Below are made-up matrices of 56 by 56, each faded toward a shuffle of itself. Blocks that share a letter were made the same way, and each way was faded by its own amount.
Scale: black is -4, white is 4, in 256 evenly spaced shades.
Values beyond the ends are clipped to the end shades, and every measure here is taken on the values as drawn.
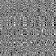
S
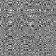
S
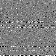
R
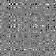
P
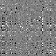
P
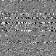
R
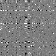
P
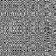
S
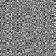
S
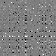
P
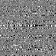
R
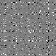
P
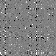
P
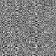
S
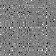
P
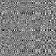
S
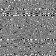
R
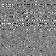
R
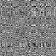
S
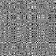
S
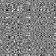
S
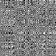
S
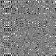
P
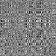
S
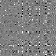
P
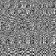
S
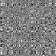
S
